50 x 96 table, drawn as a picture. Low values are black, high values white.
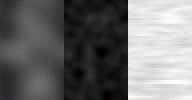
The table splits into one row of 3 panels. Panel 1,1: low, smooth. Panel 1,2: very low, blotchy, faint in contrast. Panel 1,3: very high, streaked across, faint in contrast.
